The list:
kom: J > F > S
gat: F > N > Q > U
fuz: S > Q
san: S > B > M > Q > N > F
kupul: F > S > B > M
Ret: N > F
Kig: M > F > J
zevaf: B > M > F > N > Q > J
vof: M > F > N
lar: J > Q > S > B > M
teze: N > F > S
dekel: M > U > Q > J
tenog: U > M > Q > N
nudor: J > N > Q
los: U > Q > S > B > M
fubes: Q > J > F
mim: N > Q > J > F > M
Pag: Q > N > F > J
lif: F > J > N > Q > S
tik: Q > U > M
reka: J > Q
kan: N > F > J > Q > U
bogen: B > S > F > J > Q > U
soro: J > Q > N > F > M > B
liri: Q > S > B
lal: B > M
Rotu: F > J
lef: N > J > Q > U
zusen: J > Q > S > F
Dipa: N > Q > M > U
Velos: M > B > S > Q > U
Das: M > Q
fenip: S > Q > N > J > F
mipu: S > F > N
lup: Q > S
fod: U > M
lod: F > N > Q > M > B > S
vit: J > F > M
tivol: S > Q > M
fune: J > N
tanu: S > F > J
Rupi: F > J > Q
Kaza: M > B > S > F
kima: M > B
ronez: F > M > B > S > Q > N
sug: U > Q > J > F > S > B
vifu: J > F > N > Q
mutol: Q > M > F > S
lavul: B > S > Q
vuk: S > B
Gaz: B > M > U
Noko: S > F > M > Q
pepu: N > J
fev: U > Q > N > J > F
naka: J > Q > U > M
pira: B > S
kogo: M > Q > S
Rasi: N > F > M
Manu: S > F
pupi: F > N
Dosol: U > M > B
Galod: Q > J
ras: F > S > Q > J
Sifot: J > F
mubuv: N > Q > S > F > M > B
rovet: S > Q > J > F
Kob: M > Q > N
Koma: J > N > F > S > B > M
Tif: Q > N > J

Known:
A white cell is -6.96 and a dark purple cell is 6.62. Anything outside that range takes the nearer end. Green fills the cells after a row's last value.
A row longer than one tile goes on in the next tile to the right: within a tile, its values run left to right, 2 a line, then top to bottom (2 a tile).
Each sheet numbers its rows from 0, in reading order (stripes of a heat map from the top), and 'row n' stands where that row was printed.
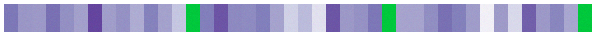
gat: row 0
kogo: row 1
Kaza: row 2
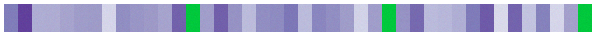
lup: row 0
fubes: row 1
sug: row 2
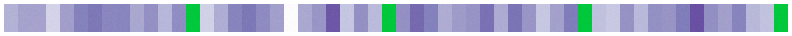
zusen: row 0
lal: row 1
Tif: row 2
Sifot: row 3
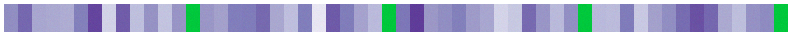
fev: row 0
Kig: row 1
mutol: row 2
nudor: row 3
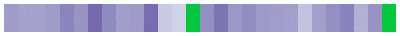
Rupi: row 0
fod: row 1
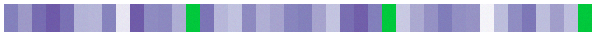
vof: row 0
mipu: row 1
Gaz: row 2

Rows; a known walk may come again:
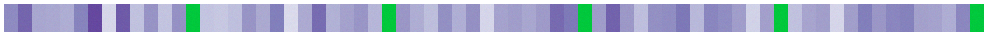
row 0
fev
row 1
bogen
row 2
san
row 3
fubes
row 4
lar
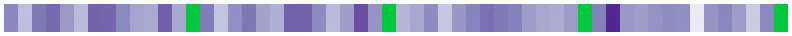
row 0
Ret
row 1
teze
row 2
soro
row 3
tik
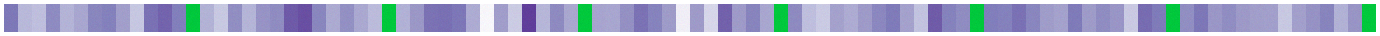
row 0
mipu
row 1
vifu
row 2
kima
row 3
Kaza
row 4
tanu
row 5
Dipa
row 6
fod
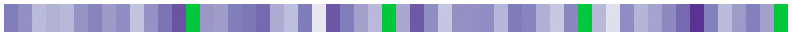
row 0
fenip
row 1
Kig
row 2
Galod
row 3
Koma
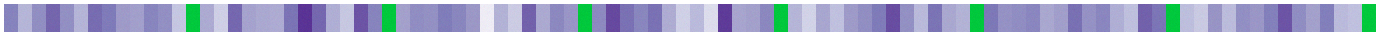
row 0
pupi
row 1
pepu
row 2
Velos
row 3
Das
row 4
kom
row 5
mubuv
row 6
Sifot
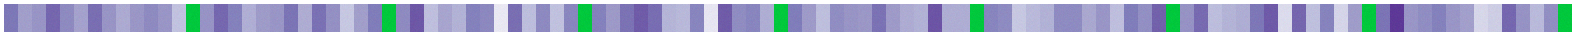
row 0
lod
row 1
Tif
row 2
los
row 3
vof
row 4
ras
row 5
rovet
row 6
sug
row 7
mutol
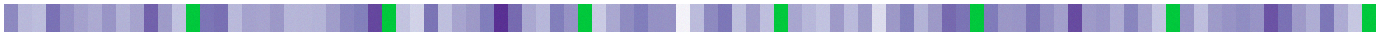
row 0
kupul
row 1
tivol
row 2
fune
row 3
Gaz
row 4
vuk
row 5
gat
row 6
lif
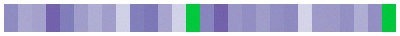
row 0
ronez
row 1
tenog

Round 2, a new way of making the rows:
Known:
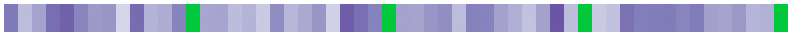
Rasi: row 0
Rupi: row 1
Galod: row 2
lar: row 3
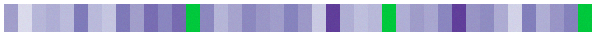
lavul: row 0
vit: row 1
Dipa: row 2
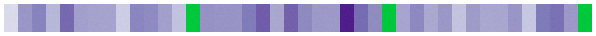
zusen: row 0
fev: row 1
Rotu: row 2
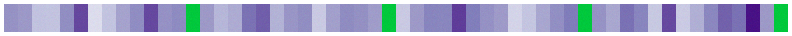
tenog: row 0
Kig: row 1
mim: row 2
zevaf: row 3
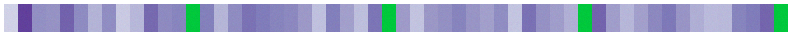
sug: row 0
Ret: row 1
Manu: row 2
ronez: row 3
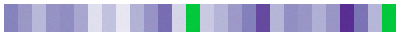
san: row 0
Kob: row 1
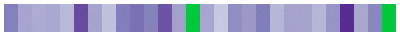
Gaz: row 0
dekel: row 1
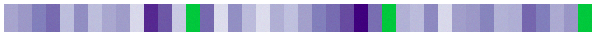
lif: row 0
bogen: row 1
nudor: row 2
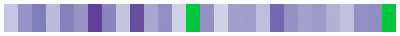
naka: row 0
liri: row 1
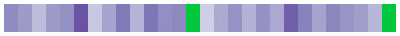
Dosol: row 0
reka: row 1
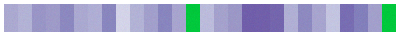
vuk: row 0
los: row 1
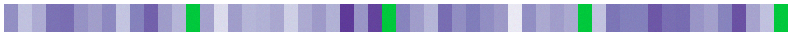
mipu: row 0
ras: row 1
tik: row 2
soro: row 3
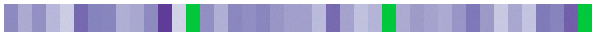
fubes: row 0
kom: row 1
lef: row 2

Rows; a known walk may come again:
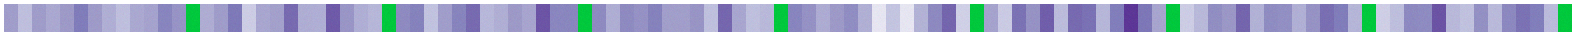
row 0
lup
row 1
fune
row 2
fod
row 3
kom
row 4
san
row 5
fenip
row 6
Das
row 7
kogo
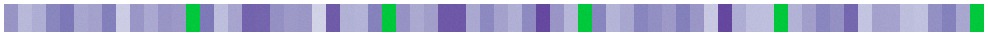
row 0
tanu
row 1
Rasi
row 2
vof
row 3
vit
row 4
kima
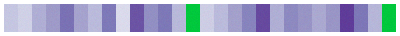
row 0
tivol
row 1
Kob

